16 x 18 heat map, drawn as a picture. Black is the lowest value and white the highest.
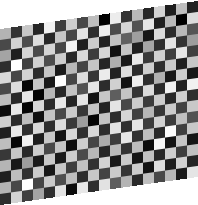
Histogram: two levels. Grain: checkered. Slope: none. Average level on the scale: 50%. Odd rows or columns: none.
